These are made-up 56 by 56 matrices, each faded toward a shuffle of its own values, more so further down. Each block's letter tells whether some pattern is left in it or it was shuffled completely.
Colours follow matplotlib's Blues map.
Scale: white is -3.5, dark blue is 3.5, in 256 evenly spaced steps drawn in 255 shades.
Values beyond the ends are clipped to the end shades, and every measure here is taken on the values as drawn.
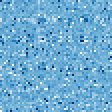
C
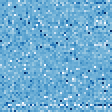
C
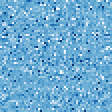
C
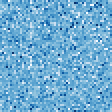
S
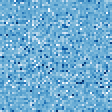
C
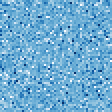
C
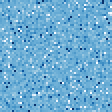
S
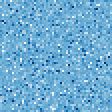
S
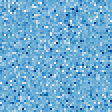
S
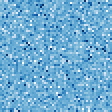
S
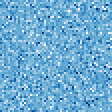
S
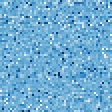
C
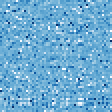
C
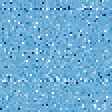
C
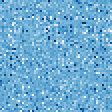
C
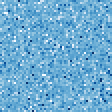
S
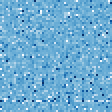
C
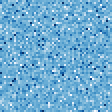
S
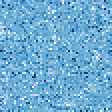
C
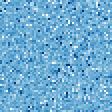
S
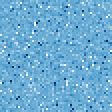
S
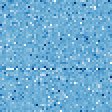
C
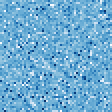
C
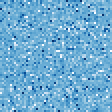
C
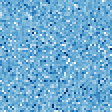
C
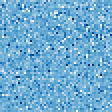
S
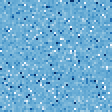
S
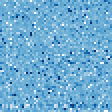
C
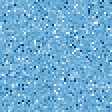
S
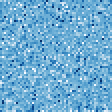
C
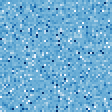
S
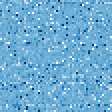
C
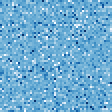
C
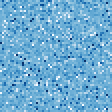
S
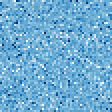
S
